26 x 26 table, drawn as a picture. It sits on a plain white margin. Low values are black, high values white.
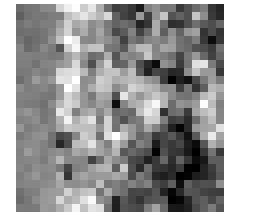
A vertical seam about 20% of the way across splits the table, and the left part is calmer. The bottom right is the ninth with the lowest average. No row or column stands out. The texture is blotchy. On average the colour sits 50% of the way up the scale. There are no regular stripes.
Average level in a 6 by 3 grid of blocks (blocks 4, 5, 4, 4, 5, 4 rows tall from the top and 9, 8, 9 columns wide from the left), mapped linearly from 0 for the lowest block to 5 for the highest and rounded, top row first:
432 | 442 | 554 | 453 | 430 | 531
